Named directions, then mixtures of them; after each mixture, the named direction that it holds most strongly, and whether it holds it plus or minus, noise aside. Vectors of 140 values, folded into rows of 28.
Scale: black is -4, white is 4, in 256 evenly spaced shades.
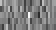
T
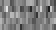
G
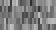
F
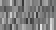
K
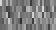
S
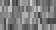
F, minus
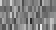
K, plus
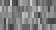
F, minus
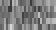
F, plus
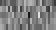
T, minus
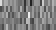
T, plus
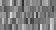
K, plus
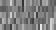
K, plus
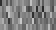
S, minus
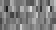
G, minus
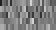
S, minus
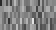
S, minus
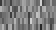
T, minus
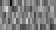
K, minus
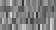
K, plus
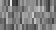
F, minus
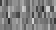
S, minus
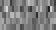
G, plus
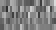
G, minus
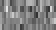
G, plus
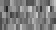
G, minus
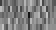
T, minus
